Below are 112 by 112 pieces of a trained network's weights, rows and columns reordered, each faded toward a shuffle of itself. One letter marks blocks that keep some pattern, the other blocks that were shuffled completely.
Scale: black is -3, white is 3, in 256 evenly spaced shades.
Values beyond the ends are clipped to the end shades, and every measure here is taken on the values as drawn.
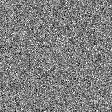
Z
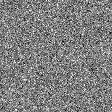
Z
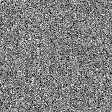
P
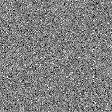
P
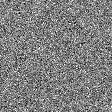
Z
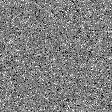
Z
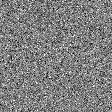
Z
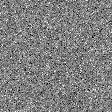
Z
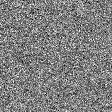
Z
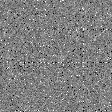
P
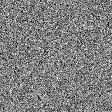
Z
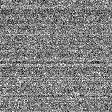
P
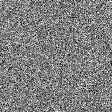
P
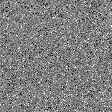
Z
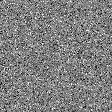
Z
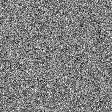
Z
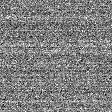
P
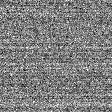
P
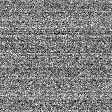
P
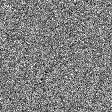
Z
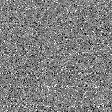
P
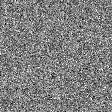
Z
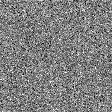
Z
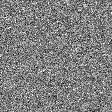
Z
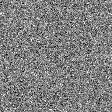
Z
